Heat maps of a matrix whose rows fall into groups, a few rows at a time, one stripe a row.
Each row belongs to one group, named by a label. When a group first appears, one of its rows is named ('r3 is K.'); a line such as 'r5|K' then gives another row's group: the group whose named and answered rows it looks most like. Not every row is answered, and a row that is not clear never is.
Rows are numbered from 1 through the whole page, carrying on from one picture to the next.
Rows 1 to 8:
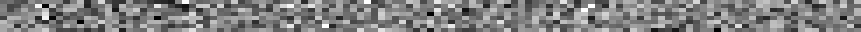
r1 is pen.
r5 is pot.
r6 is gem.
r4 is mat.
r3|mat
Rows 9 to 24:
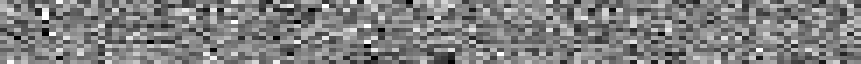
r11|pot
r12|pot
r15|pen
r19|pen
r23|gem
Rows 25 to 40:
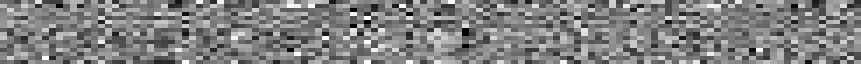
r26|gem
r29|pen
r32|mat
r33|mat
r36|mat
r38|gem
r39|pot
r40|pen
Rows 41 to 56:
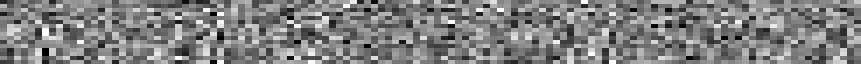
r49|pot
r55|gem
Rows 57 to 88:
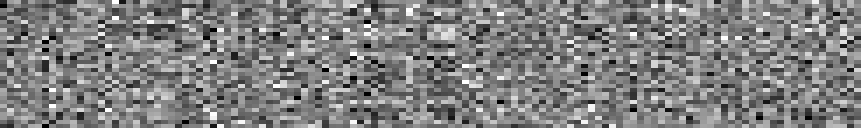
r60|pen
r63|pen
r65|pen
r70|pen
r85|gem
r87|mat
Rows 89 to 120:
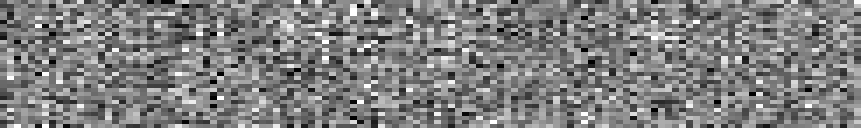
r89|pen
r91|pen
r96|pen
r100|pen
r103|pot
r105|pen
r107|pot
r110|pen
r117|mat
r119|mat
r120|pot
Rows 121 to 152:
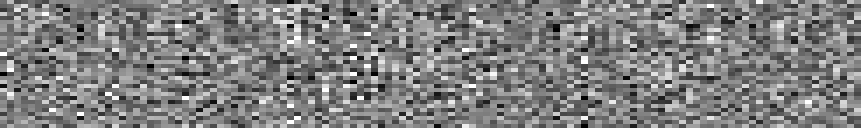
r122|gem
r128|gem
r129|pen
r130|gem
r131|gem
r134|mat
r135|mat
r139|mat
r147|pen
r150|gem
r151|gem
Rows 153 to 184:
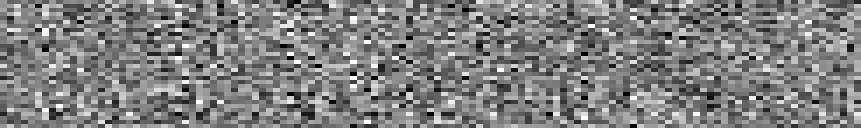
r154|pot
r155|mat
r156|pot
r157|pen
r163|pen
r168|pen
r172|mat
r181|mat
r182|mat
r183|pen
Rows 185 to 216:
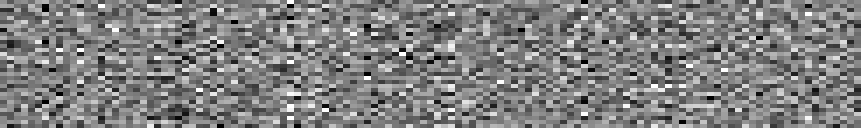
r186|gem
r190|gem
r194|gem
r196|pen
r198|gem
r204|pen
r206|pen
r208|gem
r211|gem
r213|mat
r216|pen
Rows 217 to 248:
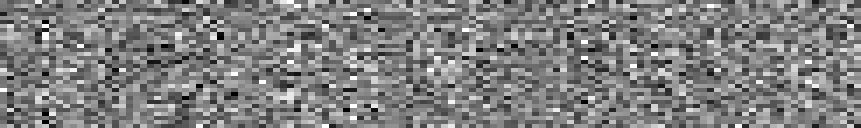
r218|gem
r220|mat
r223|pot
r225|pot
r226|pot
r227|gem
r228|pen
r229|pen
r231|mat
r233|pen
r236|pen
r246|mat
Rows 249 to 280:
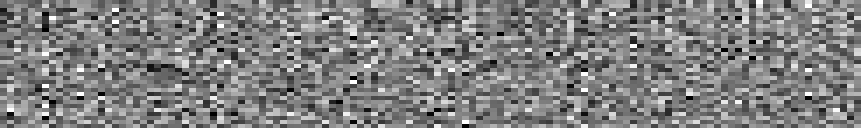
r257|pen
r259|gem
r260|pen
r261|pot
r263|gem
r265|pen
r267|mat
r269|mat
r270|pot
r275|pot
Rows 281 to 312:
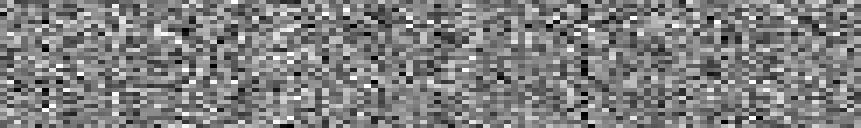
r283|gem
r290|pot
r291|pot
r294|gem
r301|gem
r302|pen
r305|gem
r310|gem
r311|pot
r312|pot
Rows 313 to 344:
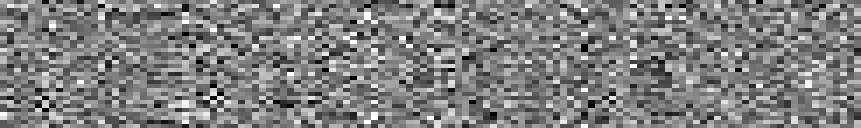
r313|gem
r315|mat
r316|pen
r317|pen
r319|pot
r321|mat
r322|gem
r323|pen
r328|pot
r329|pen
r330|pot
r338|pot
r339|pot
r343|pen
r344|mat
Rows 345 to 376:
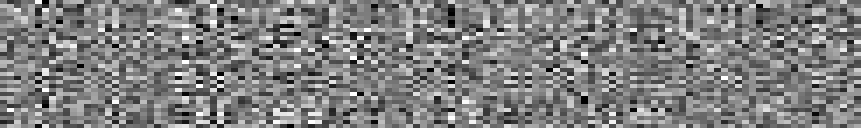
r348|pot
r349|gem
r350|gem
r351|pot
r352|pen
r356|mat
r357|gem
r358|mat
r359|mat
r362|mat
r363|pot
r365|pot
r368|mat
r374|pen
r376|pot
